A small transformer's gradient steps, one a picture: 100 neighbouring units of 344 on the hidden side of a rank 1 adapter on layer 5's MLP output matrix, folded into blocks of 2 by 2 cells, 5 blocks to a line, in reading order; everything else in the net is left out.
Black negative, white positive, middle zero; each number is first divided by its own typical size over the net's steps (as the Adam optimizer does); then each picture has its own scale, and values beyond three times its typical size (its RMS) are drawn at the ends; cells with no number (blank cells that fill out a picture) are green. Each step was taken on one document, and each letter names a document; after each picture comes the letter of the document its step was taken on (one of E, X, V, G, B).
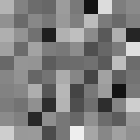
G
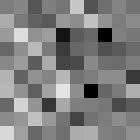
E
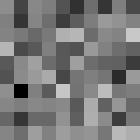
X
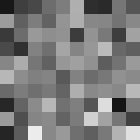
G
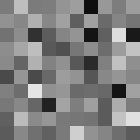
G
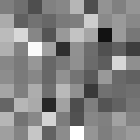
E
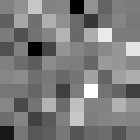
E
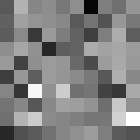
G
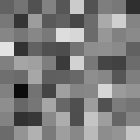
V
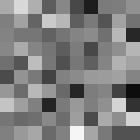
G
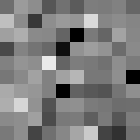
E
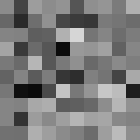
V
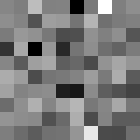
X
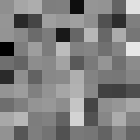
V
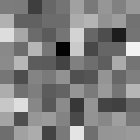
E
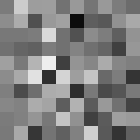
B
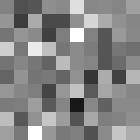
X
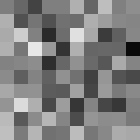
E
